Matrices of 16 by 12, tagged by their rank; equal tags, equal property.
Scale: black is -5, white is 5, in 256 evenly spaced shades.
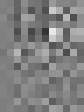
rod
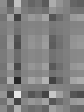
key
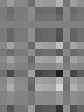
key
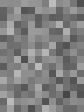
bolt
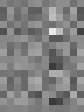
rod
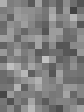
bolt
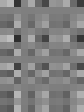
key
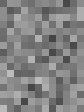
bolt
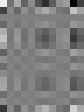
key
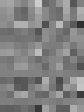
rod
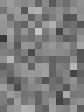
bolt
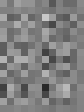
rod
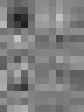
rod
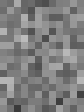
bolt
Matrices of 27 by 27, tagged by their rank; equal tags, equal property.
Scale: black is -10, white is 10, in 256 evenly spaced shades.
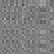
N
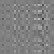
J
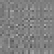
N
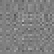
N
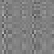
J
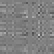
N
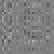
N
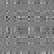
J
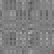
J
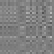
J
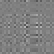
J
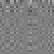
J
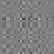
J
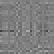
N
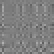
N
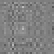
N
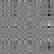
J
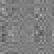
N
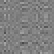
N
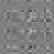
J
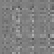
N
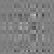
J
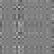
J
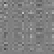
N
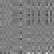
J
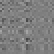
N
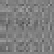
N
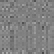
N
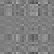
J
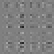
J
